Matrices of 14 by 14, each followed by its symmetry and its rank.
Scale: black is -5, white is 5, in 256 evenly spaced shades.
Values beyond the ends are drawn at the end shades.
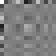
symmetric, rank one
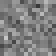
antisymmetric, full rank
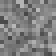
antisymmetric, full rank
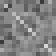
symmetric, full rank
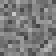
symmetric, full rank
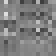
neither, rank two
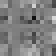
neither, rank two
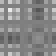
symmetric, rank one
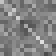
symmetric, full rank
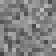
neither, full rank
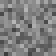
neither, full rank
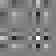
symmetric, rank one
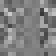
neither, rank two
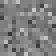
antisymmetric, full rank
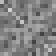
symmetric, full rank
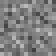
antisymmetric, full rank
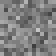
neither, full rank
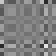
symmetric, rank one
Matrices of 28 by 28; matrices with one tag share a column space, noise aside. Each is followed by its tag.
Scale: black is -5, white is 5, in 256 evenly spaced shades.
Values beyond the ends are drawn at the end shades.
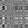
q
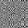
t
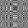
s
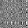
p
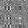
q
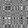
q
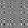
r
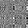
q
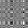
p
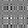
q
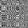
s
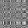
p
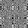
q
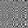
t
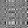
p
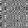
s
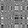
q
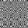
t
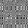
q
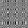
p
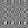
p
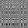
r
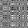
s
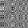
s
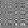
r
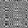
t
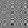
r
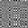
t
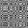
s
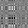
q
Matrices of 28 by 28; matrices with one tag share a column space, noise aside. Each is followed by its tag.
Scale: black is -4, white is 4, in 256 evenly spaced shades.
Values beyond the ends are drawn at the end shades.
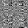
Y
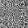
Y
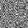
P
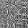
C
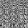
C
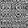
P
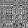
C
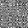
Y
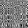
C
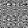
Y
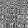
C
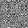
P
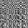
C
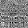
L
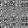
Y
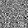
L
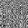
C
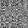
Y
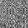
C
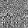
L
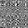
Y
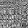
C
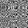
P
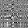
L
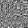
P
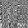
C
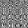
C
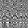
L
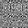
P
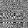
L
